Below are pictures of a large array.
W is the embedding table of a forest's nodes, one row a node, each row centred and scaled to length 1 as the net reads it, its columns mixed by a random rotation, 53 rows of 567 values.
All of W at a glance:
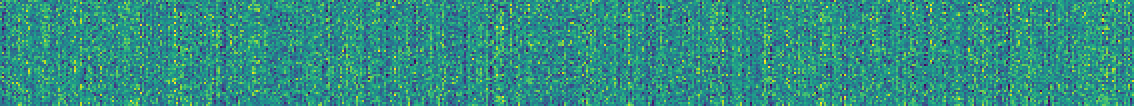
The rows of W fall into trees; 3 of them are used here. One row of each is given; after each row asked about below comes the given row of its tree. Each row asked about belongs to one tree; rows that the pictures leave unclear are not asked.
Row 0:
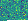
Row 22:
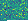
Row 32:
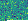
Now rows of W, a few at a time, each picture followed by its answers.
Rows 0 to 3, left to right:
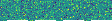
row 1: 32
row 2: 22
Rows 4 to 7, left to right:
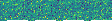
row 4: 22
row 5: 22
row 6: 32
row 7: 32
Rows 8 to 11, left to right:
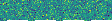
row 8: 22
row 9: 32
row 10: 32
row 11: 22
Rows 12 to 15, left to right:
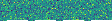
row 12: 0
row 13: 32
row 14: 32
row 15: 22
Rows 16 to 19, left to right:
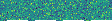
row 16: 32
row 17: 22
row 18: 0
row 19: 32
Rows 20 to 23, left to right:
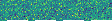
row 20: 22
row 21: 22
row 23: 32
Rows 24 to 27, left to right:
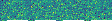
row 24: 32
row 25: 32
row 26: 0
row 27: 32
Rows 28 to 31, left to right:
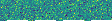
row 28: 0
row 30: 22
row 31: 22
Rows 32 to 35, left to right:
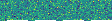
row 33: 0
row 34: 0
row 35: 0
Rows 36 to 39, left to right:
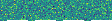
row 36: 0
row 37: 32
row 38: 0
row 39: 22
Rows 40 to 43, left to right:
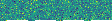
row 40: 0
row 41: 22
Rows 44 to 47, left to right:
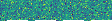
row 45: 22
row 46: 0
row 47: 0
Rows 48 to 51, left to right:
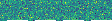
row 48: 32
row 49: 32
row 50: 32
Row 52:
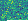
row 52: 32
